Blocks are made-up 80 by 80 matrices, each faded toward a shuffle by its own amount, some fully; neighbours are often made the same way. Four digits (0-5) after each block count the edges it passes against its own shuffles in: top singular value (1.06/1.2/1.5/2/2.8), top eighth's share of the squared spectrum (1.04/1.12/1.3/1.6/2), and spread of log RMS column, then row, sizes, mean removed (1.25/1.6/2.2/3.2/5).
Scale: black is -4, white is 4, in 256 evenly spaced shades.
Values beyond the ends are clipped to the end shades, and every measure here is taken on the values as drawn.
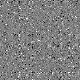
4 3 1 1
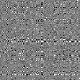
4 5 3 3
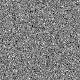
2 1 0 0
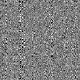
3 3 3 1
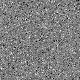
0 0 0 0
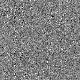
2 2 2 1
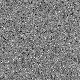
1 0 0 0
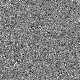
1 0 0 0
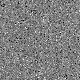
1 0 0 0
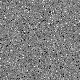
0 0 0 0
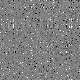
3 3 1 1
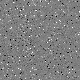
1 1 0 0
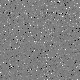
1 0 0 0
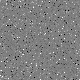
0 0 0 0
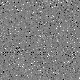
3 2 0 1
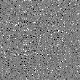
4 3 1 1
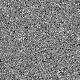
2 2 0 0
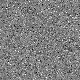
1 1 0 0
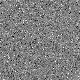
0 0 0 0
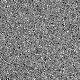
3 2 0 0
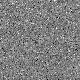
1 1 0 0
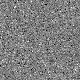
1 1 0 0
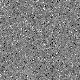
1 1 1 0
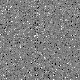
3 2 1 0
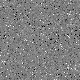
0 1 0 1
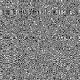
4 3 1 2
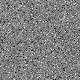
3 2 0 1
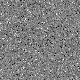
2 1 0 0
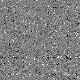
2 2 2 2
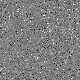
1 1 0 0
